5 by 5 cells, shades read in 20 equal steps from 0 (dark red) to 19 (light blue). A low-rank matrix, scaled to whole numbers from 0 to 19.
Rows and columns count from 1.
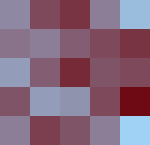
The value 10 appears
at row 2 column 1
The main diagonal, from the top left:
12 11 3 6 19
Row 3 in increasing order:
3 6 7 8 14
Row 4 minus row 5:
-4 9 6 -5 -19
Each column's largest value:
14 14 13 11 19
